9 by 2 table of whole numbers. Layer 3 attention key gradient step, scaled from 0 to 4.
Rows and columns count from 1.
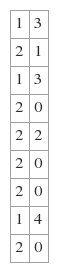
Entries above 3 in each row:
0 0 0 0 0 0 0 1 0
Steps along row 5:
same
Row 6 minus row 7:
0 0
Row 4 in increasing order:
0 2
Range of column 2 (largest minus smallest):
4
